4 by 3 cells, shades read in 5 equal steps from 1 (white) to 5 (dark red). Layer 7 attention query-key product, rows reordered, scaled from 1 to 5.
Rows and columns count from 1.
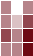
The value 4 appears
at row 2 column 3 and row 3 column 1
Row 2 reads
3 2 4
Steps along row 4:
same up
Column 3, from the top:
3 4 5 5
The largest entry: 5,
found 2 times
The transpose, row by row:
3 3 4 3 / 1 2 3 3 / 3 4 5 5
